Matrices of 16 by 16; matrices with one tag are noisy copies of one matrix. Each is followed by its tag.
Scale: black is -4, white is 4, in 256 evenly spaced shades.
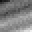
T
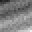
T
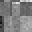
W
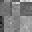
W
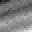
T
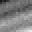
T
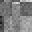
W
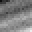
T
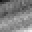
T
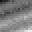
T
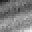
T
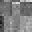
W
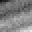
T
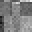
W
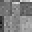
W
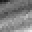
T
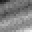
T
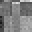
W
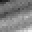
T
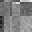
W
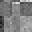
W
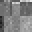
W
